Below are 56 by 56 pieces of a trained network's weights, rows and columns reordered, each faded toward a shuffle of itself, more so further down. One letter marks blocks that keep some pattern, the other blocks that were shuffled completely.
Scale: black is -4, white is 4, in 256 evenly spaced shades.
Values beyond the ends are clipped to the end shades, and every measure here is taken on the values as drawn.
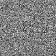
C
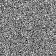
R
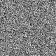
R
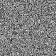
R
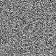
C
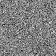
R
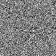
C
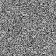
C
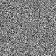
C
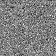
R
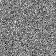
R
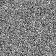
R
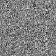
C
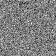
R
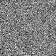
C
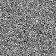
C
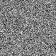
R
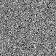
R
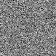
C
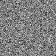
C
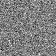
R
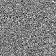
C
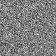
C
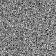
C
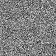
R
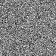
R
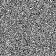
R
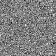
C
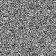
C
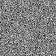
C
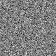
R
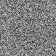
C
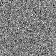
R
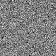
C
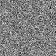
C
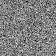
R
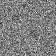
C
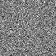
C
